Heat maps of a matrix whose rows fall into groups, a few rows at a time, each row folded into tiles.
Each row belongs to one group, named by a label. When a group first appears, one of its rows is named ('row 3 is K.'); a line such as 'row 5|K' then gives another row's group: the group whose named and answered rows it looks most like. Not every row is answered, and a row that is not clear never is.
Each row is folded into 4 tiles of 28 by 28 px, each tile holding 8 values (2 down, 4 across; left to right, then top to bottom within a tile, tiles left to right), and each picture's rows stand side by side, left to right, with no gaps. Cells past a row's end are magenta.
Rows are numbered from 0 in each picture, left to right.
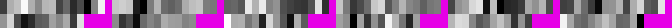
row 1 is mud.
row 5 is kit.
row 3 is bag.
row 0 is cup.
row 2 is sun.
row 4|sun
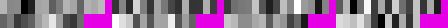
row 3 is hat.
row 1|sun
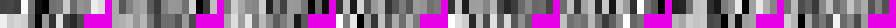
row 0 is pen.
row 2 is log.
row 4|sun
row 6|pen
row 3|sun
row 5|hat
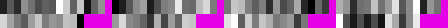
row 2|log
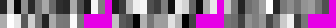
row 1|cup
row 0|sun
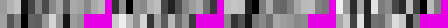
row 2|mud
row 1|sun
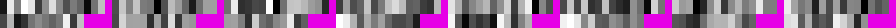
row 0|cup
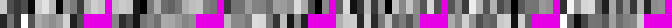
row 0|bag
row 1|mud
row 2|kit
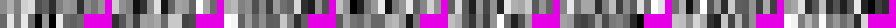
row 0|pen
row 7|log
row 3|bag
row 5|cup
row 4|hat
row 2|log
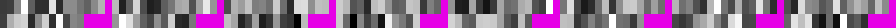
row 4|kit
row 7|pen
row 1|pen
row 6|bag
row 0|pen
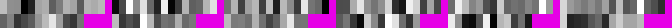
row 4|cup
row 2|hat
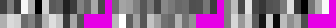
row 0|sun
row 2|pen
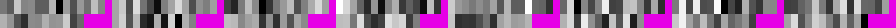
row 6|sun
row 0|cup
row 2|pen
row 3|log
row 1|pen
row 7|kit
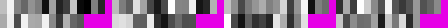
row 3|cup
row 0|log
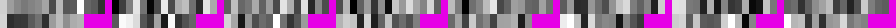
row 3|hat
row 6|log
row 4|bag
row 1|pen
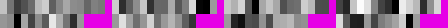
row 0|bag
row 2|mud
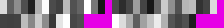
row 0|bag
